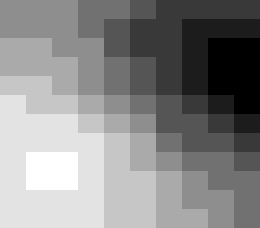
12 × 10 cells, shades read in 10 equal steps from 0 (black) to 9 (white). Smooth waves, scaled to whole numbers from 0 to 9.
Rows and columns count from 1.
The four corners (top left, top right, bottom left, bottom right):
5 2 8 4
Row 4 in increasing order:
0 0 1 2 3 4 5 6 6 6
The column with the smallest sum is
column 10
